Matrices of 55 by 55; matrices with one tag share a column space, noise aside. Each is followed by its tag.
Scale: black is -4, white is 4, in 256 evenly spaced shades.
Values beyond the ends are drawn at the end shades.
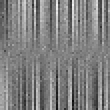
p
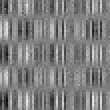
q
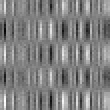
q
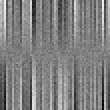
p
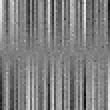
p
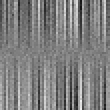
p
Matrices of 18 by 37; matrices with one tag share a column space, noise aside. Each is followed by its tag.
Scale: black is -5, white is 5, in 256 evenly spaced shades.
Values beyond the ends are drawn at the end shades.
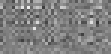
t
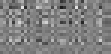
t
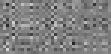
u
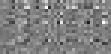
t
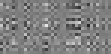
u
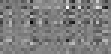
t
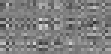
u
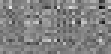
t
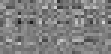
t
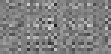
u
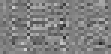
u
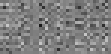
u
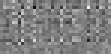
t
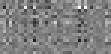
t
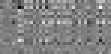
t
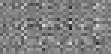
u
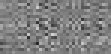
u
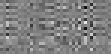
u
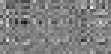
t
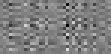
u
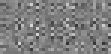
u
